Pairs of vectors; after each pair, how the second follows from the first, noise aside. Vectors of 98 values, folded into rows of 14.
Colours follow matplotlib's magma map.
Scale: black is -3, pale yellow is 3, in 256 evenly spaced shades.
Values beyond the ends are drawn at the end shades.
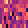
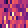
negated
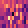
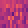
shrunk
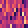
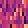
negated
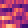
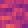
shrunk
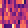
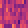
shrunk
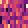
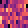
negated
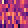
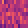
shrunk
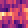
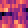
negated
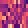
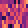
negated
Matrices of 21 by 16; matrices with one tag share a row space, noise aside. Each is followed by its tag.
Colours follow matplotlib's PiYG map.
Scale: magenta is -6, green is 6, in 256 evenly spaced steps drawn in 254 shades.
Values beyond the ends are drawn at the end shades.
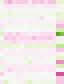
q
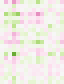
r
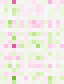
r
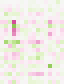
r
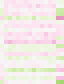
q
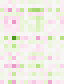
r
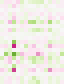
r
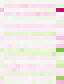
q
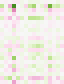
r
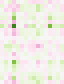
r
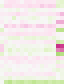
q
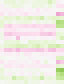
q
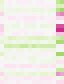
q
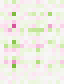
r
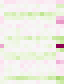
q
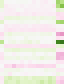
q
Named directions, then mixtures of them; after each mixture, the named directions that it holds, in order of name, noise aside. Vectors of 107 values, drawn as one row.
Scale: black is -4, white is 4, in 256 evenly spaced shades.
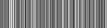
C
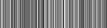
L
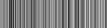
C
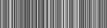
C, L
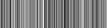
L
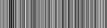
C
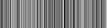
C, L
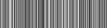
C, L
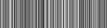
C, L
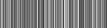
L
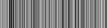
C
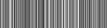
C, L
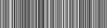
C, L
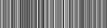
L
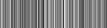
L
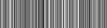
C, L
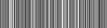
C, L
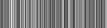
C, L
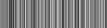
C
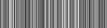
C, L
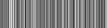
C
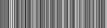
C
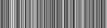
C, L
